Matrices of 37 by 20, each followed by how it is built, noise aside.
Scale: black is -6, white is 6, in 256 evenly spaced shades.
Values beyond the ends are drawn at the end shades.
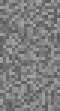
noise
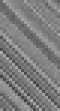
Toeplitz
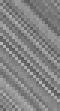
Toeplitz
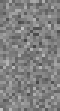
noise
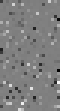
sparse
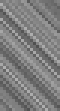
Toeplitz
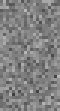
noise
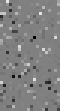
sparse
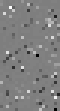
sparse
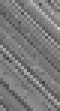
Toeplitz
